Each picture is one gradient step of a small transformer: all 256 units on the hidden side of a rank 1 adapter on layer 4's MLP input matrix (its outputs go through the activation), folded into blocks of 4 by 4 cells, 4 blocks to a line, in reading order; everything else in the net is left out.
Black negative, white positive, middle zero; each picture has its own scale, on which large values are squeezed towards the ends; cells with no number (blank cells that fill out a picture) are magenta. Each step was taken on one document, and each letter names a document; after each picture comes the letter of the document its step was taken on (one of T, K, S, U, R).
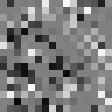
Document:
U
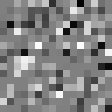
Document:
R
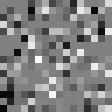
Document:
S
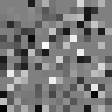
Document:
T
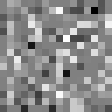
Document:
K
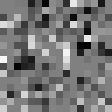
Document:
R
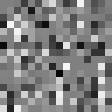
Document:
R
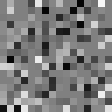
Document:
T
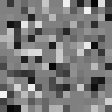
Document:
U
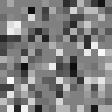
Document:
U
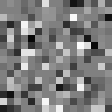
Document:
U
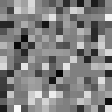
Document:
R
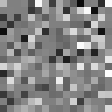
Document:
S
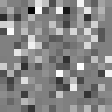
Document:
S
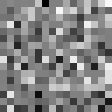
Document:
U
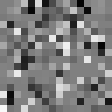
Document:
R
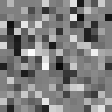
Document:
U
